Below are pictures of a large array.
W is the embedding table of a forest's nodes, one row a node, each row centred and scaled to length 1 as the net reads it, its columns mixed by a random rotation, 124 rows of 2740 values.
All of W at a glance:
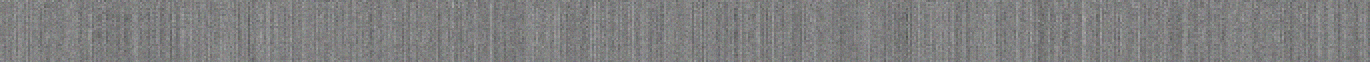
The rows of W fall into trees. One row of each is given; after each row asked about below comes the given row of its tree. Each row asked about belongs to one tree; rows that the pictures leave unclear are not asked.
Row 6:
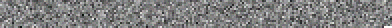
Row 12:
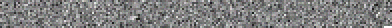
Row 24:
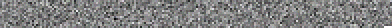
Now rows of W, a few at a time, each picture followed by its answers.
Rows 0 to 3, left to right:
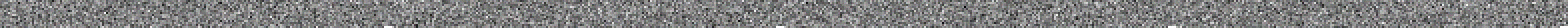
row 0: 24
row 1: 24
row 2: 6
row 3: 24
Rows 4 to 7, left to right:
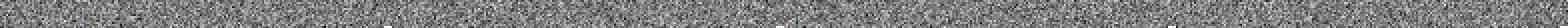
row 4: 12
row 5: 12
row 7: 12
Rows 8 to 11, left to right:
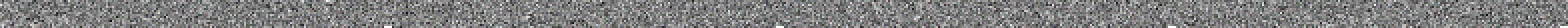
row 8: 6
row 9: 12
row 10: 12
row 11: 24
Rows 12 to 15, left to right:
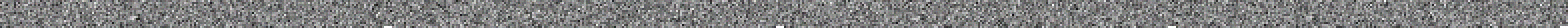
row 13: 6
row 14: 12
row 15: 12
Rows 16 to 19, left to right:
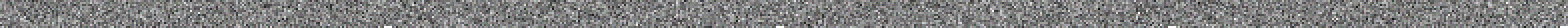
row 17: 6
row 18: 24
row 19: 6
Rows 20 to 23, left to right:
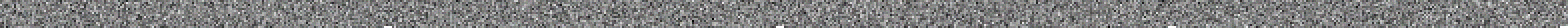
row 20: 12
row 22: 12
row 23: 6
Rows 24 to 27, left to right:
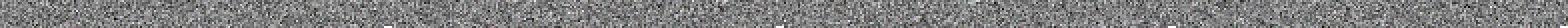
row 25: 6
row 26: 12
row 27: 6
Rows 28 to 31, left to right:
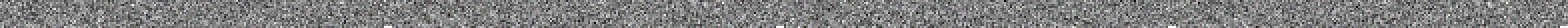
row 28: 6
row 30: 6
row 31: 6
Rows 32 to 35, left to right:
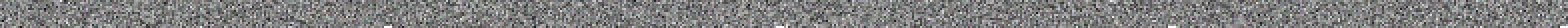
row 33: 12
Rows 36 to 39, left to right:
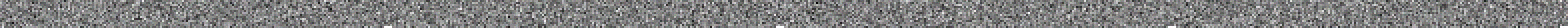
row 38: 6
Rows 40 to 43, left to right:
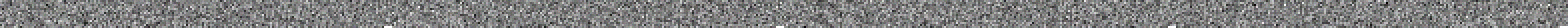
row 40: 6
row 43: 12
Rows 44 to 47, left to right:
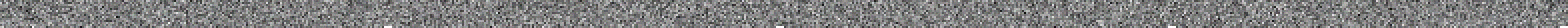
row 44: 6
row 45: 24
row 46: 12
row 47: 12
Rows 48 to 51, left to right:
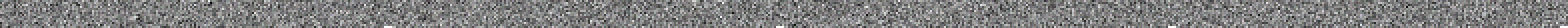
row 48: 12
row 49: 6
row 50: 6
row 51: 6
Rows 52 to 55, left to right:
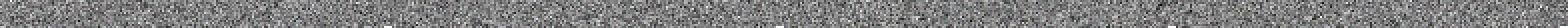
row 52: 24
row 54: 12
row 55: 12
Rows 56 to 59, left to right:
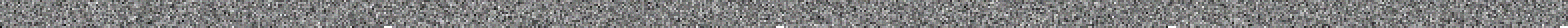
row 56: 12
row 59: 6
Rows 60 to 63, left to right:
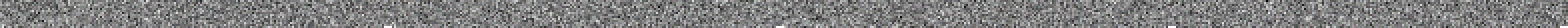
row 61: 6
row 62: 6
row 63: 12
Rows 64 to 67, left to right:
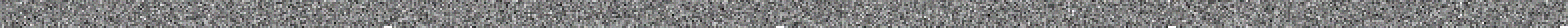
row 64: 6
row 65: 6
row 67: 6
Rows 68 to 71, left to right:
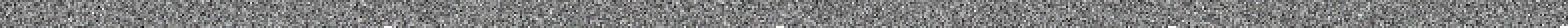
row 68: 12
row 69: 6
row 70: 6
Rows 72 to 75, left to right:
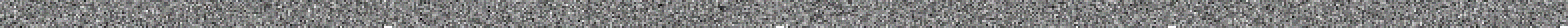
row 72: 6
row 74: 6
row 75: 6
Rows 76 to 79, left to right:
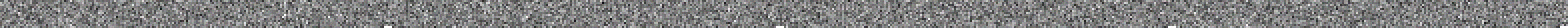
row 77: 12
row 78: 6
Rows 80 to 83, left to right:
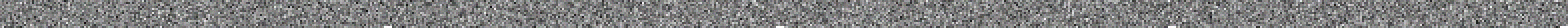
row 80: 6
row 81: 12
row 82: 6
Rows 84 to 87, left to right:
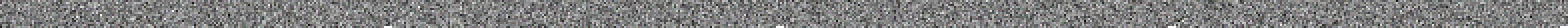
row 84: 12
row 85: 6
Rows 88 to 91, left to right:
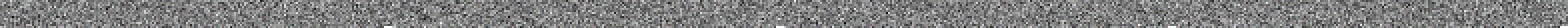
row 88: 24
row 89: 6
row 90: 24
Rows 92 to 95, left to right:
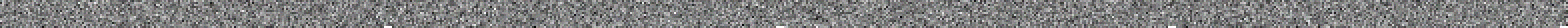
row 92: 12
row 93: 12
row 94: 6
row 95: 12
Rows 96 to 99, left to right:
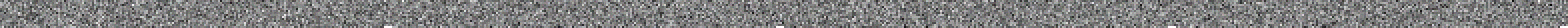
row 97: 24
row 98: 12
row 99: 6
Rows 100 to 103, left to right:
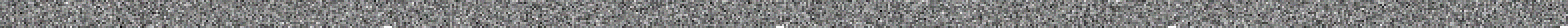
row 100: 12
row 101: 6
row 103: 6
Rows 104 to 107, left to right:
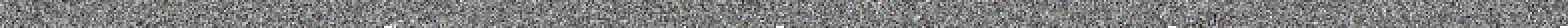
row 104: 6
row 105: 6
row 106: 12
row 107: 24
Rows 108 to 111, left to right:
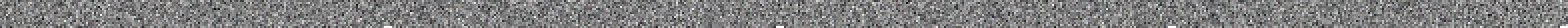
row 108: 12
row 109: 6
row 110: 12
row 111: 6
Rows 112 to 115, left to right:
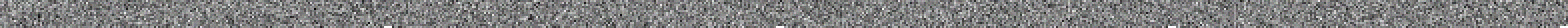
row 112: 24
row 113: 12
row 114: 6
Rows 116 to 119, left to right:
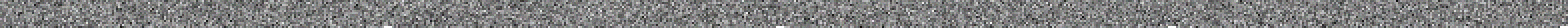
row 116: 12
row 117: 24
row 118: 24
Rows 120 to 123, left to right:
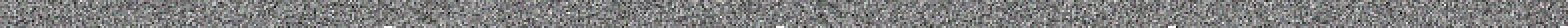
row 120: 24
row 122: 6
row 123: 12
